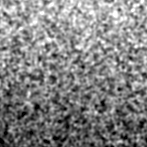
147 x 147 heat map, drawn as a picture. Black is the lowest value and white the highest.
The field climbs toward the top. No lone cell stands out from its neighbours. No single row or column stands out from its neighbours. The field is mottled with small blotches.
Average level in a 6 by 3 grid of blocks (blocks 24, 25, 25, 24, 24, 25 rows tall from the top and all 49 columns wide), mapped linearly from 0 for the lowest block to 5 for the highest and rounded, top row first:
455 / 444 / 333 / 222 / 111 / 000
